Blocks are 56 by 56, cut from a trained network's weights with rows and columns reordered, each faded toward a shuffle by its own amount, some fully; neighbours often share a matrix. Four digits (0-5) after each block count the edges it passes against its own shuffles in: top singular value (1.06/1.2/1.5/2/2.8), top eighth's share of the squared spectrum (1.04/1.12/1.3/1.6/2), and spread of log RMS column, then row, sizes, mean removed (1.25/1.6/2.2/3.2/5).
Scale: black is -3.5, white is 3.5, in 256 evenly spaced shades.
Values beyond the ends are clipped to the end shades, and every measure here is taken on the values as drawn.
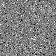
2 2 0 0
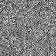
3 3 1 1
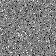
1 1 0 0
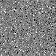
1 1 1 0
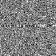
3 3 0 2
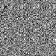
3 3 1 2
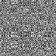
4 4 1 3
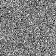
1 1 0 0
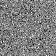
1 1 0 0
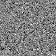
3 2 0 1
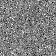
0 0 0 0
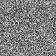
3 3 0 1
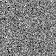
2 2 0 0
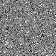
2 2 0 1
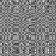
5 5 2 2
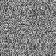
4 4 0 0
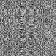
4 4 1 1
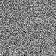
3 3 0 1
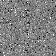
2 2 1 0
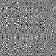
4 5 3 2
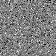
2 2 0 0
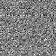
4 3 0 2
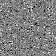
3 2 1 0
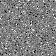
0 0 0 0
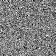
1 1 0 0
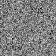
3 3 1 1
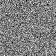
0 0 0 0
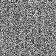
2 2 0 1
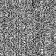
3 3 0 1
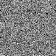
2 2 0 1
